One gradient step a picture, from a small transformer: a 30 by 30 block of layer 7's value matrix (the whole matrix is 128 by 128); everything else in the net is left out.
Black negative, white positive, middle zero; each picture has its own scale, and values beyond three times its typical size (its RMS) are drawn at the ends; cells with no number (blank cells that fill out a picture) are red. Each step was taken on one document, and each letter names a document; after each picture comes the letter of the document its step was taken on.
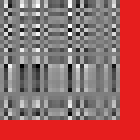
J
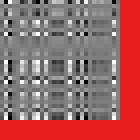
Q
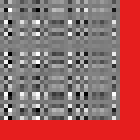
Q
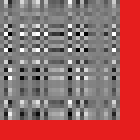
J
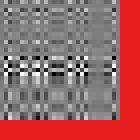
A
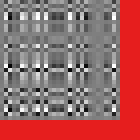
A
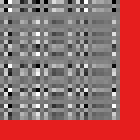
Q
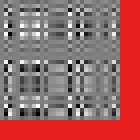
J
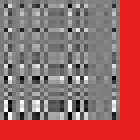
A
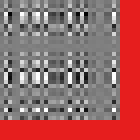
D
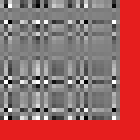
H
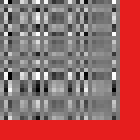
H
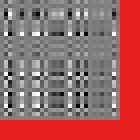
Q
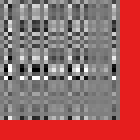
D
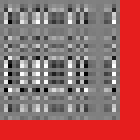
A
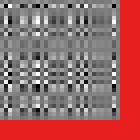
H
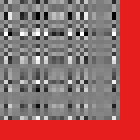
H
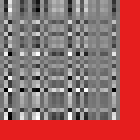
Q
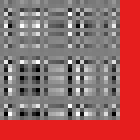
J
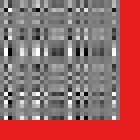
Q
